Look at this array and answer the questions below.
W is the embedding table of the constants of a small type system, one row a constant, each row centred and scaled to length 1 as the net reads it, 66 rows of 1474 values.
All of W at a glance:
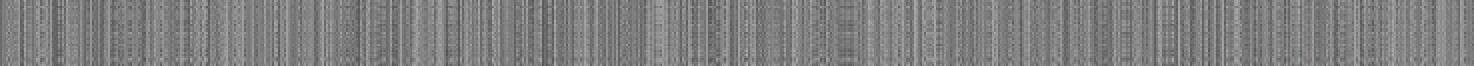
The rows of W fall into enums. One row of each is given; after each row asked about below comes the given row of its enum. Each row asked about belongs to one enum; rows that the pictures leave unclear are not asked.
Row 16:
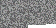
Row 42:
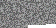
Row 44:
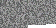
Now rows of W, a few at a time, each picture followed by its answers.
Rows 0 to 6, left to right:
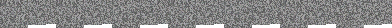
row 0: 44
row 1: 44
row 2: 16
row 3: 44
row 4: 16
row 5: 44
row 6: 42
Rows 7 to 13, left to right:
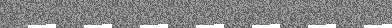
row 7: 42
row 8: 44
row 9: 44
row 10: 44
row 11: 16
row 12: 16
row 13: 44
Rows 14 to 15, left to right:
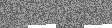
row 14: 42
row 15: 16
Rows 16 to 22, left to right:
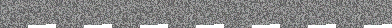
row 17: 44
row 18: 16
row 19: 44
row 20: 42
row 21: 44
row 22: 44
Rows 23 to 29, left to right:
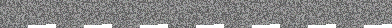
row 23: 44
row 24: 42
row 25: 42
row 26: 16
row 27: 42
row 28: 44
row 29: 42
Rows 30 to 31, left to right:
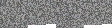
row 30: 44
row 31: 42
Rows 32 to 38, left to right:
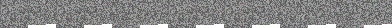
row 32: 16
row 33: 16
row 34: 42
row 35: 16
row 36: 16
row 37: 44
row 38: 42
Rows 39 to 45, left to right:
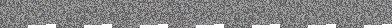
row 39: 44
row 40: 16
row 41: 42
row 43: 16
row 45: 44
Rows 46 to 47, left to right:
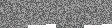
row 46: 42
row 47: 16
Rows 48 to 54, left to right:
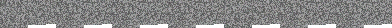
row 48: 44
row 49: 42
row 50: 42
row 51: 42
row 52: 16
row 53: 42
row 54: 42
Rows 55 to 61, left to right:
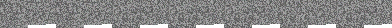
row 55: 42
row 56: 42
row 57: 16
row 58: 16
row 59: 16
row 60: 44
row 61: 16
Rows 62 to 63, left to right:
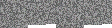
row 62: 42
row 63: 44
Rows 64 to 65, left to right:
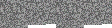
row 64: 42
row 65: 42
